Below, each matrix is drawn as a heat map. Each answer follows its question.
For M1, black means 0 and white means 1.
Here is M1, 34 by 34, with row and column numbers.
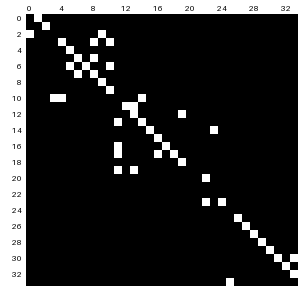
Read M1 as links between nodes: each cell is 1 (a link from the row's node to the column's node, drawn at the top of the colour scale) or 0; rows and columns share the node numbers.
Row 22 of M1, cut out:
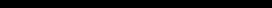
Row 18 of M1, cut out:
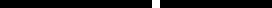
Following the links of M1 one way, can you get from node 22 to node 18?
no
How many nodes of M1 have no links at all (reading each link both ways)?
1
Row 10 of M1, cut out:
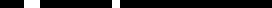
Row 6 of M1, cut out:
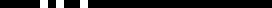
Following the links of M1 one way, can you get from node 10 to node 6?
yes
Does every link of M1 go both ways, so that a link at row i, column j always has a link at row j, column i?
no
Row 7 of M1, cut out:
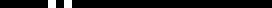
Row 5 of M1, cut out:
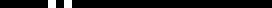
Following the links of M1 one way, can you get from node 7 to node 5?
yes
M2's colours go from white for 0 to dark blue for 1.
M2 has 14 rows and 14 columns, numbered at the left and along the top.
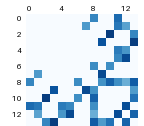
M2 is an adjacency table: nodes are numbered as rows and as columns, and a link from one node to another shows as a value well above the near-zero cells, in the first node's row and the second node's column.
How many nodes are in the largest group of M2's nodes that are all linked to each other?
3
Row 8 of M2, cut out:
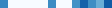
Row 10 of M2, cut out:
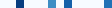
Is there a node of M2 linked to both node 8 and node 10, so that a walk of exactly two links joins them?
yes
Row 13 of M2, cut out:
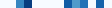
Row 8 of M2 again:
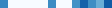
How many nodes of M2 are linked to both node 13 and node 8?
3
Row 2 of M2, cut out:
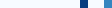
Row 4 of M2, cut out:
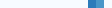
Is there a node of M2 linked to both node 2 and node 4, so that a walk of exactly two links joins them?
no
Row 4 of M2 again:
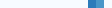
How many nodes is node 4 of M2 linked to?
2
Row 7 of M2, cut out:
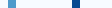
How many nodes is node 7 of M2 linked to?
2
